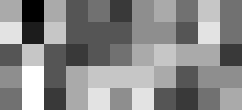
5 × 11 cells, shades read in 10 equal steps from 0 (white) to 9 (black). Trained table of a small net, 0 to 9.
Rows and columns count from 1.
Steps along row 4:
down up down down same same up up down same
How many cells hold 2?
7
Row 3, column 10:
3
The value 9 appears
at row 1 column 2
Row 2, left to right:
1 8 2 6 6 6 4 4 6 1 5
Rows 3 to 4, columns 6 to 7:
5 3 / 2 2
